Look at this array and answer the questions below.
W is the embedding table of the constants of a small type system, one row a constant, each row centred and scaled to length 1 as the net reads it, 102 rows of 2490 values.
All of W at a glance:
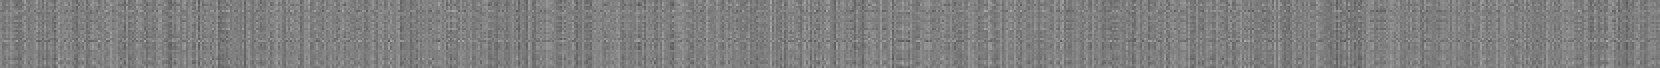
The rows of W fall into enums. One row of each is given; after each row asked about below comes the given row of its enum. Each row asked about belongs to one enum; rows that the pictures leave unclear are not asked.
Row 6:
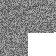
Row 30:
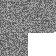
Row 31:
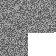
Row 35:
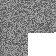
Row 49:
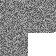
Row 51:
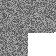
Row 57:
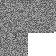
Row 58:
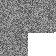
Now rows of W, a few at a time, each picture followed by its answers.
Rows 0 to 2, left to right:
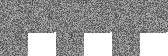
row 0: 58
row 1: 57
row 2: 51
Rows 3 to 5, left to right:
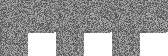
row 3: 35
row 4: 51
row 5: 51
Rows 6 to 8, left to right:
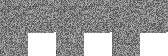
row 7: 6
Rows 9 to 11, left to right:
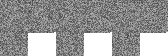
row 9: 58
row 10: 51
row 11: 57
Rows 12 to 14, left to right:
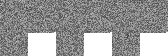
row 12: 49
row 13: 51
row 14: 57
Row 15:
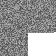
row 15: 31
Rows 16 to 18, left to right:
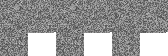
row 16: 31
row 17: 31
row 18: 51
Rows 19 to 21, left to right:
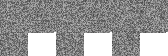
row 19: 30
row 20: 30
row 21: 58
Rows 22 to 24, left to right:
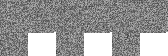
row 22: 30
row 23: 6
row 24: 57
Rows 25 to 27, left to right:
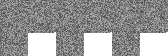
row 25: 35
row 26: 51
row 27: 58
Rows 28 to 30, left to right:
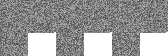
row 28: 35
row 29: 31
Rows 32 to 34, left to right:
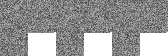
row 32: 31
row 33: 58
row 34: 57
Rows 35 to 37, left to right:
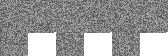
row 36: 30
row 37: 51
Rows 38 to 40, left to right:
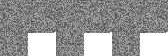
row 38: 51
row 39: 35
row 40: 51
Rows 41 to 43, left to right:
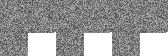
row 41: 58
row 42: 31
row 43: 51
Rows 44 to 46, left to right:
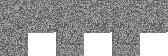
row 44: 31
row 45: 35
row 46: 35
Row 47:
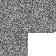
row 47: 58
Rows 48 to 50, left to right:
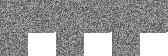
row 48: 30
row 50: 35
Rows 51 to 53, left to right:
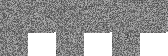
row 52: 6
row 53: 57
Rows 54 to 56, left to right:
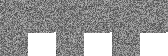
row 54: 49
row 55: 6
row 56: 35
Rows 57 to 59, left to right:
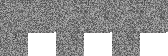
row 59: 58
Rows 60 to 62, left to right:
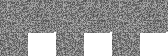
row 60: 30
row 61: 30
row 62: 30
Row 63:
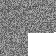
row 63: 6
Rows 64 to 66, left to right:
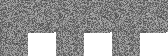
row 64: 35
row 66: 51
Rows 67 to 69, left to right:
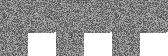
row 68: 57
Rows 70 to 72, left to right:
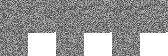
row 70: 51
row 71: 6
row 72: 6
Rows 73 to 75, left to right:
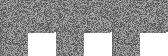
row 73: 35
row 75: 35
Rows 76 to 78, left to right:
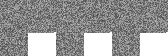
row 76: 31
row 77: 30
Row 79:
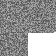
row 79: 30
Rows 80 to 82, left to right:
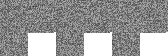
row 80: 6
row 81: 35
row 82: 30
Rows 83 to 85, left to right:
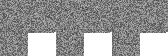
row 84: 49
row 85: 35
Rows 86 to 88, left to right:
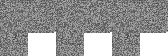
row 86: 57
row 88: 57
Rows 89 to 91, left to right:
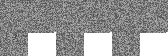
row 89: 57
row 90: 30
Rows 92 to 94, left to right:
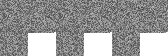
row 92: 51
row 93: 51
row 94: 49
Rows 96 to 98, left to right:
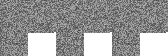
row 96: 35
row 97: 31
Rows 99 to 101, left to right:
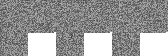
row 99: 35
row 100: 57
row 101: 30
